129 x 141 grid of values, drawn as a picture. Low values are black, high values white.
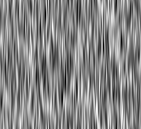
Slope: none. Average level on the scale: 50%. Grain: streaks running down. Mirror symmetry: none. Histogram: bell-shaped.
